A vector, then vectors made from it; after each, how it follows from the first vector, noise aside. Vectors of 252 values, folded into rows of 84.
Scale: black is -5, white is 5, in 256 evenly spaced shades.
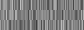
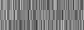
copied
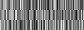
scaled up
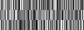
scaled up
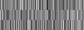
reversed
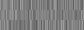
shrunk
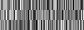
scaled up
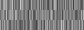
copied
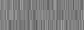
shrunk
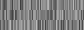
negated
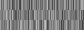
sign-scrambled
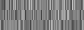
wrapped around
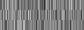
wrapped around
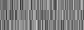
negated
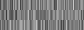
negated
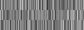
reversed
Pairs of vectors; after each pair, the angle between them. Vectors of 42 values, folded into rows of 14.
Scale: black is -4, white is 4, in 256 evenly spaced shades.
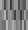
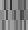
nearly parallel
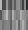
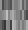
partly aligned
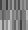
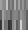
nearly opposite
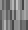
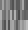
nearly opposite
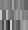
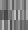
partly opposed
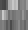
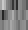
nearly opposite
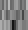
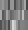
nearly opposite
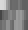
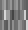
orthogonal
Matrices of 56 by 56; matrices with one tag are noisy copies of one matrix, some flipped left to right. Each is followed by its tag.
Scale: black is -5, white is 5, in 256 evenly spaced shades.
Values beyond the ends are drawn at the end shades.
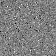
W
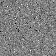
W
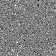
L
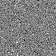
L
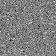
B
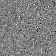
W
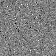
W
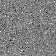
B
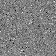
B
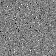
W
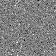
L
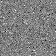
B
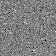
B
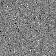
W
